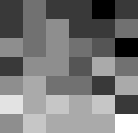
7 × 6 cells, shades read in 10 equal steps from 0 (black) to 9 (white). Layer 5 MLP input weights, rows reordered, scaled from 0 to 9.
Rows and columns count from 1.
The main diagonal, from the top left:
2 4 5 3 2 2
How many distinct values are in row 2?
3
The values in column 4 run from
2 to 6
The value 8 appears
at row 6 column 1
